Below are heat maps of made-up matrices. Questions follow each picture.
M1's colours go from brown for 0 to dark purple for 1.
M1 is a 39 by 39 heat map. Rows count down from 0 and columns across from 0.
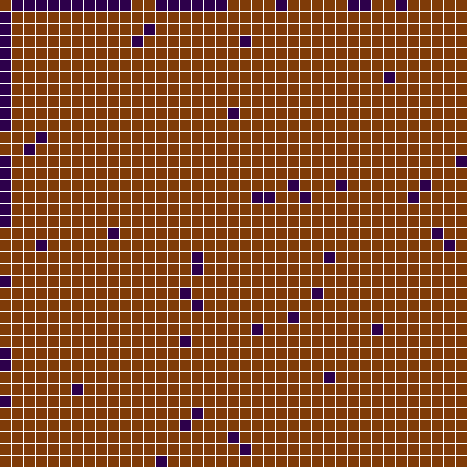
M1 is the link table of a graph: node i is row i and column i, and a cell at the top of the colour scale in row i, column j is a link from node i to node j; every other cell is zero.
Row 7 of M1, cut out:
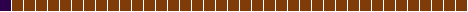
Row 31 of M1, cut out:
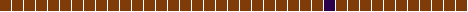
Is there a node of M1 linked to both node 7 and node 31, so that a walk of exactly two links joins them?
no
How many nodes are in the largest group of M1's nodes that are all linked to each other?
2
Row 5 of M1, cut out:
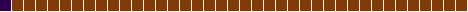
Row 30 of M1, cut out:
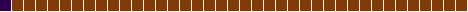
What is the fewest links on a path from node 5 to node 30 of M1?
2
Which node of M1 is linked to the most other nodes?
node 0
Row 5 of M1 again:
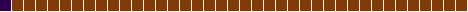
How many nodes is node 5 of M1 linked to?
1
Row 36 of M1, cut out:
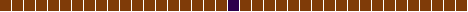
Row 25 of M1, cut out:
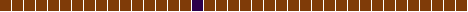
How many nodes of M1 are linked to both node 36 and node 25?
0
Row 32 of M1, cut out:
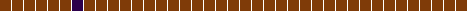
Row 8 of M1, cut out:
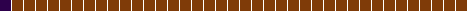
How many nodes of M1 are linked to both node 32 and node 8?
0
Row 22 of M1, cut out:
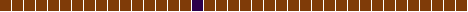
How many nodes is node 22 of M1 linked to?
1
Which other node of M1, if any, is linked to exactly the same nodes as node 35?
node 28
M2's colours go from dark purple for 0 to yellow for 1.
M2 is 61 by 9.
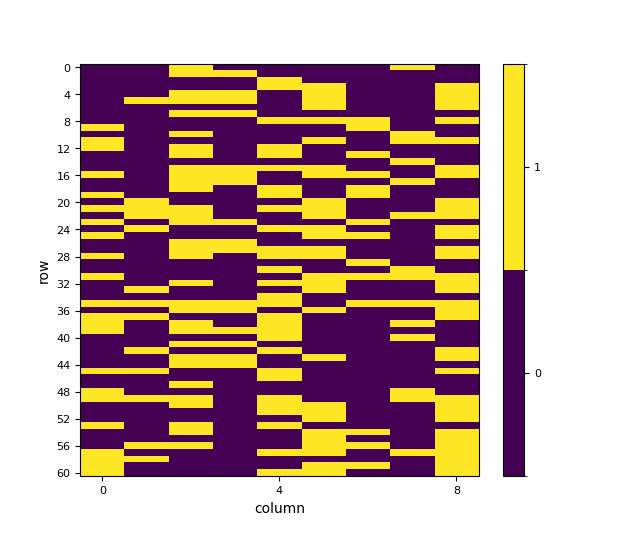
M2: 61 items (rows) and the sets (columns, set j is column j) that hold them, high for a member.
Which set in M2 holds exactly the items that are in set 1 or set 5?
8
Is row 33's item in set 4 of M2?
no
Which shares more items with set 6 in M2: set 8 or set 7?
set 8
